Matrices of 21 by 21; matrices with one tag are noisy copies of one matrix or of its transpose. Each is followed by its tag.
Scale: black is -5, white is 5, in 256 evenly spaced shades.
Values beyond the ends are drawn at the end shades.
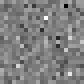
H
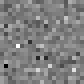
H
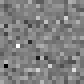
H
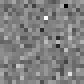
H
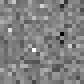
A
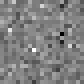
A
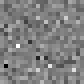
H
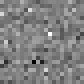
A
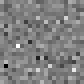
H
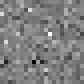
A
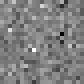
A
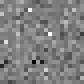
A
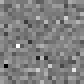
H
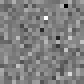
H
